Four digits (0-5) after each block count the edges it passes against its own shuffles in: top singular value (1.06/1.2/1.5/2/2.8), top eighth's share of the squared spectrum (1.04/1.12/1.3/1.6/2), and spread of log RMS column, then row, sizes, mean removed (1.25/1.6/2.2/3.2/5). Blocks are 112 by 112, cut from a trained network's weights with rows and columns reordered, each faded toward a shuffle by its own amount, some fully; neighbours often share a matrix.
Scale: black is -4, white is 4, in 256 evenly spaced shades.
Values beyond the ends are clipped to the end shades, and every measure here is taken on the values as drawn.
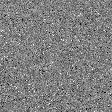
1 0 0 0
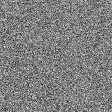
2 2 0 0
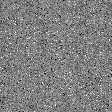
1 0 0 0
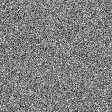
2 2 0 0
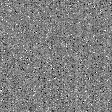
2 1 0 1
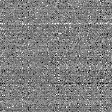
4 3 3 1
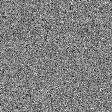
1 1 0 0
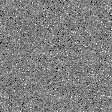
0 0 0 0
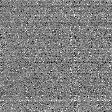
3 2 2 1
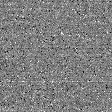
2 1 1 0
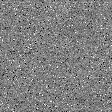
0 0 0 0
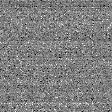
3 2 2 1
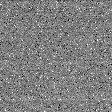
1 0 0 0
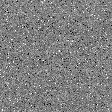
0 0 0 0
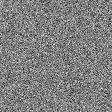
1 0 0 0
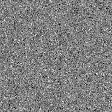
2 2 0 1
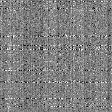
4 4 0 4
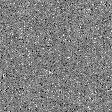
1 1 0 0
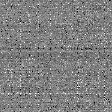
3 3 3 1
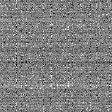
4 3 3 1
